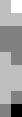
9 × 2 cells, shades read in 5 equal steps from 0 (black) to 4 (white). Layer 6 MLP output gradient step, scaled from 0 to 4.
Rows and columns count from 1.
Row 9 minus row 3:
0 -2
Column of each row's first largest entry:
2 1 1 1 1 1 1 1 1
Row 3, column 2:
2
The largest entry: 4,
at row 1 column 2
